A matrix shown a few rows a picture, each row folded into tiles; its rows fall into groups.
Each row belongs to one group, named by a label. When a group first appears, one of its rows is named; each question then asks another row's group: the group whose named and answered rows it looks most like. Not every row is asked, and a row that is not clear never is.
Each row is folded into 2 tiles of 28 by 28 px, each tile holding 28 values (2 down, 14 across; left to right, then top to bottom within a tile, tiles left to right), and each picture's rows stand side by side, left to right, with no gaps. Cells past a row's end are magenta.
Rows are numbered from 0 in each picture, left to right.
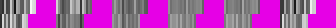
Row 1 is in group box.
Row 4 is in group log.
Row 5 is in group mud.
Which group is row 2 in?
log
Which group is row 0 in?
mud
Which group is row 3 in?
log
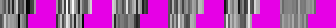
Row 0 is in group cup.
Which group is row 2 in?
box
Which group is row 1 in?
cup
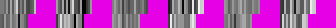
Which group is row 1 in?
cup
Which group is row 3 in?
mud
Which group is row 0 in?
cup
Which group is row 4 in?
box
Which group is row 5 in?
mud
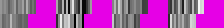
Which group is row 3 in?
mud
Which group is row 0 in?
box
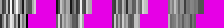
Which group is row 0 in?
cup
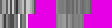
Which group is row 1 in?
log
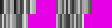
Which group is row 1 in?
log
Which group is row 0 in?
mud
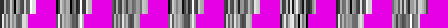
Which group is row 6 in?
mud
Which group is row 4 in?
mud
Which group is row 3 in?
mud
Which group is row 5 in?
cup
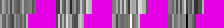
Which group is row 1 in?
mud
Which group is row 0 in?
log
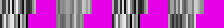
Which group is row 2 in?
cup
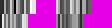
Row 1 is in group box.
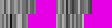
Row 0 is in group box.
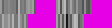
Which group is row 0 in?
log
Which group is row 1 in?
box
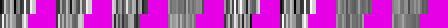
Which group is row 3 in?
log
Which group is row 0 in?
mud
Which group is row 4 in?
cup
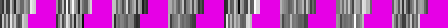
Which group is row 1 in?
cup
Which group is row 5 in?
box
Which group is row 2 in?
box
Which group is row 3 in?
box
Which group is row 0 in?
mud
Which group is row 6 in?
log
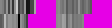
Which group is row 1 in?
log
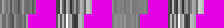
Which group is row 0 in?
log
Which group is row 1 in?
mud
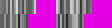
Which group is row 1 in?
box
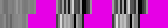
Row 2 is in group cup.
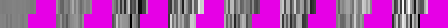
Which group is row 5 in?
box
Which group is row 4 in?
box
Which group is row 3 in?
mud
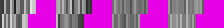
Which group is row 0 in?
mud
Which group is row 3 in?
log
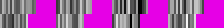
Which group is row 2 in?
cup
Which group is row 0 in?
log
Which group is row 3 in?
log
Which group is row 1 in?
mud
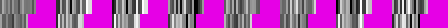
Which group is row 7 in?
cup
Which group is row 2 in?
mud
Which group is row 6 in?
mud
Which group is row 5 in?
cup
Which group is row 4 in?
log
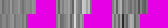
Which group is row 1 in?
log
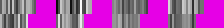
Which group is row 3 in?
box
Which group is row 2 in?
log
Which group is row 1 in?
mud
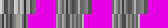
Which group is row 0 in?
box
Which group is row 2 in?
log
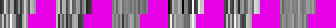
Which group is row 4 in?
mud
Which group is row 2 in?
box
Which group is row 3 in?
mud
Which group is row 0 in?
mud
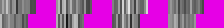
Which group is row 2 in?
cup
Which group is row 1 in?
box
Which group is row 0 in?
box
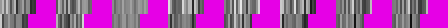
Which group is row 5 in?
box
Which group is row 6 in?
cup
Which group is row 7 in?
cup
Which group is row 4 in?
cup
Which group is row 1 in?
log
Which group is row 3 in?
box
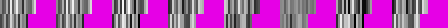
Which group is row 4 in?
box
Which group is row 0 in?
cup
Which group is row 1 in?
cup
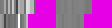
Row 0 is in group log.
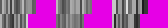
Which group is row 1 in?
box
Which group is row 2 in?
box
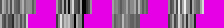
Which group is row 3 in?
cup
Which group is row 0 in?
log
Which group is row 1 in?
cup
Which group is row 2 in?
box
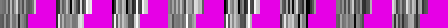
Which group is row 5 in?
cup
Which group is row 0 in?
cup
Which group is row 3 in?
log
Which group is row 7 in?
box
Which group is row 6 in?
cup
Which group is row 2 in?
mud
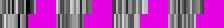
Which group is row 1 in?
box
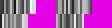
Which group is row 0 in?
mud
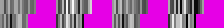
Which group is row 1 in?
cup
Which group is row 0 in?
box
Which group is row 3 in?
cup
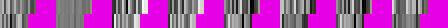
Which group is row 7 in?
box
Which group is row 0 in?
box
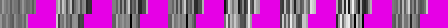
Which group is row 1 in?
box
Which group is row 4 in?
mud
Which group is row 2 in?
cup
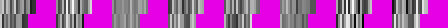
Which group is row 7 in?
mud
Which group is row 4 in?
log
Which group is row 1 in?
cup
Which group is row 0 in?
box
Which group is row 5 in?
box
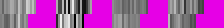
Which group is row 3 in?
box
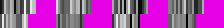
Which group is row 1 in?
box
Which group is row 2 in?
cup
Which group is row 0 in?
mud
